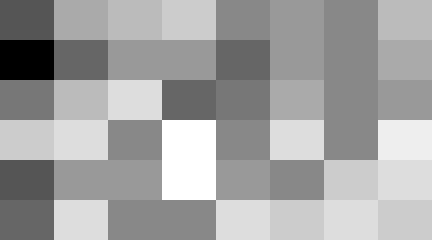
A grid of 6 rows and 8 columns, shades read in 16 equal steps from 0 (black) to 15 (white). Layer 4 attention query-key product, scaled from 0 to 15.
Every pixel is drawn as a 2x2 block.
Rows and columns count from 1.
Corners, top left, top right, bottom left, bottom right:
5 11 6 12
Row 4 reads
12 13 8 15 8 13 8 14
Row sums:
74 57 71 91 80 85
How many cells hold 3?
0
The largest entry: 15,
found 2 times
